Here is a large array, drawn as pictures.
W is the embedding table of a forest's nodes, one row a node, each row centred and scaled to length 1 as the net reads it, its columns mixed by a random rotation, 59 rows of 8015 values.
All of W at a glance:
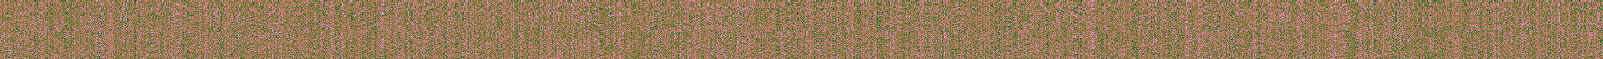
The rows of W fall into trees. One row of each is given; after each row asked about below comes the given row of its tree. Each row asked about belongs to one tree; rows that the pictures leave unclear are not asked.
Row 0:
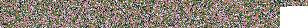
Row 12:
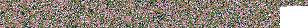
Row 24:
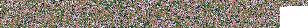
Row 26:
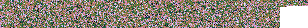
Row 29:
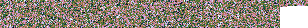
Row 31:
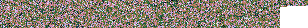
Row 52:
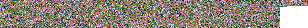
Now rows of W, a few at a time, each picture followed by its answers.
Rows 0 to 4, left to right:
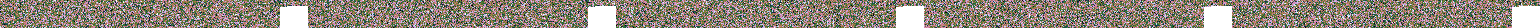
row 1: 0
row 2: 31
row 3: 12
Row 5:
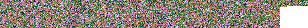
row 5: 12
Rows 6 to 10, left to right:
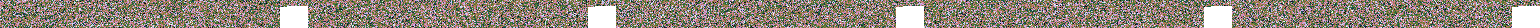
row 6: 52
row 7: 29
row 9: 0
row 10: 26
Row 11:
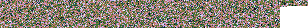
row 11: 29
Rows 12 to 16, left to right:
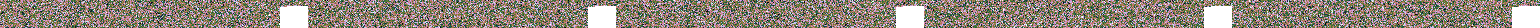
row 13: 12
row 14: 12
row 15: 52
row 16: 26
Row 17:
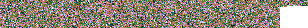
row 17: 12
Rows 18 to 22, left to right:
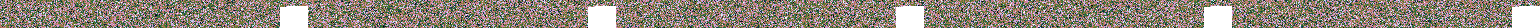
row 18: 26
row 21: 26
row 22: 29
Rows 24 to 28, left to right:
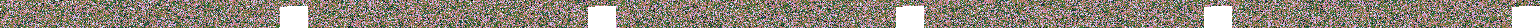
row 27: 29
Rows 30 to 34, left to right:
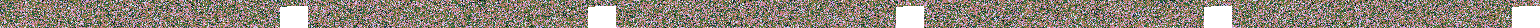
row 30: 0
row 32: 0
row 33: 52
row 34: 0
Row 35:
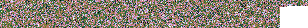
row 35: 24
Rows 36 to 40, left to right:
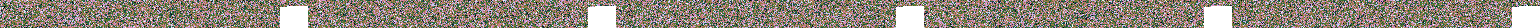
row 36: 52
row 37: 24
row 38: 0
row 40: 0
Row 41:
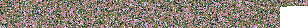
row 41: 0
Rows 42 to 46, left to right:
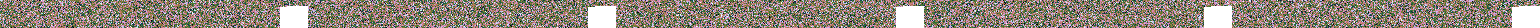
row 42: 12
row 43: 52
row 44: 12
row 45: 0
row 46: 26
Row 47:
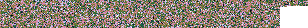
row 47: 12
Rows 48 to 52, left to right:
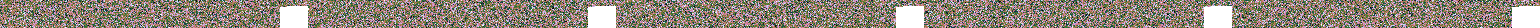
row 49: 24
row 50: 26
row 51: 12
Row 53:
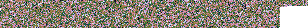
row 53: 24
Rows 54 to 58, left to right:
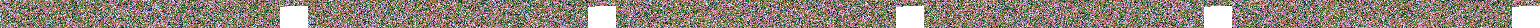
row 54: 29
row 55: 0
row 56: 31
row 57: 12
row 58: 52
